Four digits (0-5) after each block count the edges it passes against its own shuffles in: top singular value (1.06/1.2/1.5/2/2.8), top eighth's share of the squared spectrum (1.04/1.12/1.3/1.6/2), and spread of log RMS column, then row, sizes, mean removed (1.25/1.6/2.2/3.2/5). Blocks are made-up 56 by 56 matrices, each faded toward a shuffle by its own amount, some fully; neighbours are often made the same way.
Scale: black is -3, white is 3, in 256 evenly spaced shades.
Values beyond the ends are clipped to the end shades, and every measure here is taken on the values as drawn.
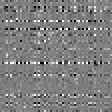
5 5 3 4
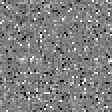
3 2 0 1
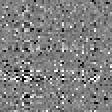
4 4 2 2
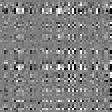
5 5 4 4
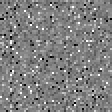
1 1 1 0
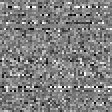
2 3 0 4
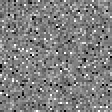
0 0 0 0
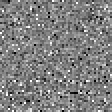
1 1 0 1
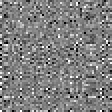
4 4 2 2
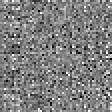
3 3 2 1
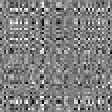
5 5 4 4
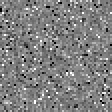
0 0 0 0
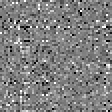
4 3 1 2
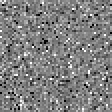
2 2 0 0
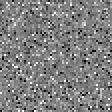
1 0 0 0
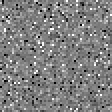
0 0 0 0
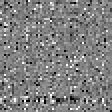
3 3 2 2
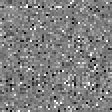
3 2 0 1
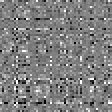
4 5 3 3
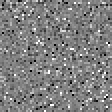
0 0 0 0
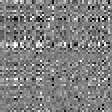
4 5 3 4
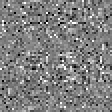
3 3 1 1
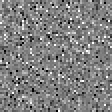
2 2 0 0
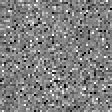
0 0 0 0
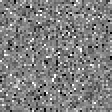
0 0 0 0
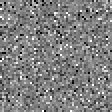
0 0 0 0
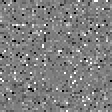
2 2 0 0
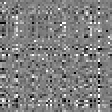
4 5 3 3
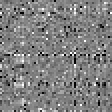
4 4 2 2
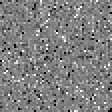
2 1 0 0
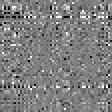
4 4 2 3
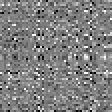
4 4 3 2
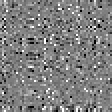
3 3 2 2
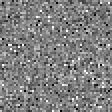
0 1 0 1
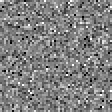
1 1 0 0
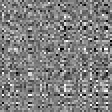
4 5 3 3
